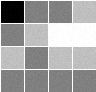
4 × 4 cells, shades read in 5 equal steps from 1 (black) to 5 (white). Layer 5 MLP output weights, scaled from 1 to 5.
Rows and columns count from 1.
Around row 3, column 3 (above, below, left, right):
5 3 3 4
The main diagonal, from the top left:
1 4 4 3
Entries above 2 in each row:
3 4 4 4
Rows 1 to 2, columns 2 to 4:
3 3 4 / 4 5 5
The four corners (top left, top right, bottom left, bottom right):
1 4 3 3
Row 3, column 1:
4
